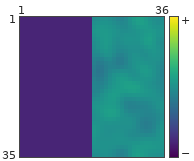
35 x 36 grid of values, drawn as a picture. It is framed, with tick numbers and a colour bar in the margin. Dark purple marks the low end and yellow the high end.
It is made of 1 by 2 panels. Panel 1,1: very low, flat. Panel 1,2: middling, blotchy, faint in contrast.
